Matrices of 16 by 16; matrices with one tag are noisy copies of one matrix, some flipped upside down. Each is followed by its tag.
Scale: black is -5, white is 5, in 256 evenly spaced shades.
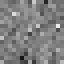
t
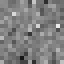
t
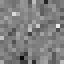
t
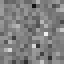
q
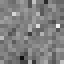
t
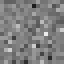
q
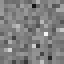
q
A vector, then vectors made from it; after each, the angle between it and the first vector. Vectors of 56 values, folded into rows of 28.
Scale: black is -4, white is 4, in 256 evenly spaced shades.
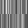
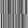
partly opposed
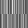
orthogonal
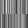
nearly parallel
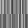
partly aligned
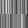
nearly parallel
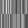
nearly parallel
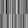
partly opposed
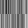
nearly opposite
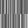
partly opposed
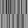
nearly opposite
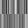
partly opposed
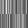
nearly parallel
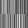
partly aligned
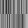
nearly opposite
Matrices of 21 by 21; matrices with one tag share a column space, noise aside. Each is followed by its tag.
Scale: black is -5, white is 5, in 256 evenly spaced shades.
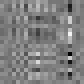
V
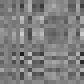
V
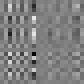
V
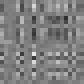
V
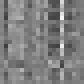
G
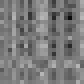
G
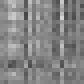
G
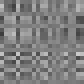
V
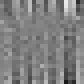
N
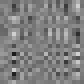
V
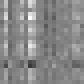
G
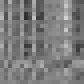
G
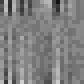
N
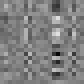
V
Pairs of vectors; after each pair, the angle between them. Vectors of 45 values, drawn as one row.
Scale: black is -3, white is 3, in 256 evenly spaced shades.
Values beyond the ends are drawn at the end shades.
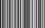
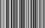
partly opposed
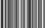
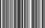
partly opposed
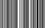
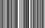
nearly parallel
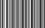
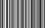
nearly parallel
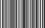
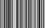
partly opposed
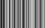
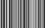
partly aligned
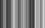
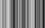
nearly opposite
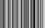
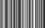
nearly opposite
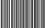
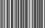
partly aligned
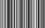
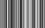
orthogonal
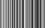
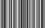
partly opposed
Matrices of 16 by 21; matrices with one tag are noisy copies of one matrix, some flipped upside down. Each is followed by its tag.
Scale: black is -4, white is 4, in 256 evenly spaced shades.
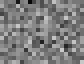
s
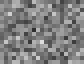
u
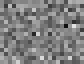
u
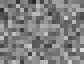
s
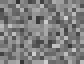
s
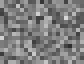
s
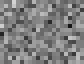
u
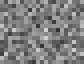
s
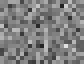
s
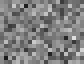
u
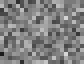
s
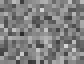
s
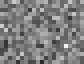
s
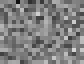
s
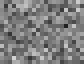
u
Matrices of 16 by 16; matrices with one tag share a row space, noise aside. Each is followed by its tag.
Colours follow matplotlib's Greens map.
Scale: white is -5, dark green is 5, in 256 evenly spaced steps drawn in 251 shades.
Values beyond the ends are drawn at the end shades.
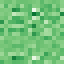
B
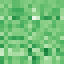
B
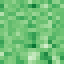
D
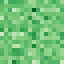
B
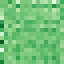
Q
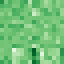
B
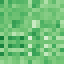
B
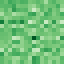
B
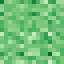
D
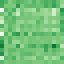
Q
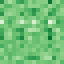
D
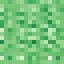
D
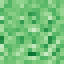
D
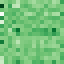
Q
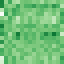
Q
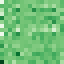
Q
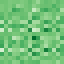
B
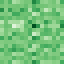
B
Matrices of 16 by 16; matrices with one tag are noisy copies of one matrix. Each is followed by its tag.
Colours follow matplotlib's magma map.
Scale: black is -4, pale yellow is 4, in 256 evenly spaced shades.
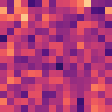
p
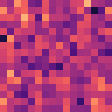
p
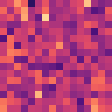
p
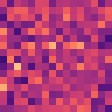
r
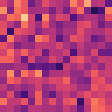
p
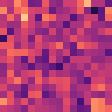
p
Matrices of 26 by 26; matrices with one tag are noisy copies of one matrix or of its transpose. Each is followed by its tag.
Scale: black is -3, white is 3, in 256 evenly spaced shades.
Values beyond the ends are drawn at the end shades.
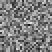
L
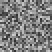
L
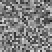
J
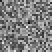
J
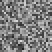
J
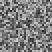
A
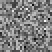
L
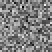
A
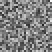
A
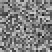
L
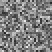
L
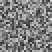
A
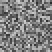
L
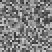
J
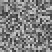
L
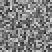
A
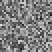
J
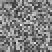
L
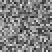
A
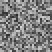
L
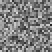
A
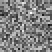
L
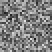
L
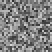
A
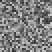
J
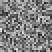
L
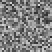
J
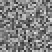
A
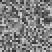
J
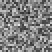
A
